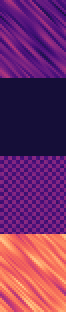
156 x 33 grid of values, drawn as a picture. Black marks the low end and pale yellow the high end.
It is made of 4 by 1 panels. Panel 1,1: low, slanting down to the right. Panel 2,1: very low, flat. Panel 3,1: low, checkered. Panel 4,1: high, slanting down to the right.
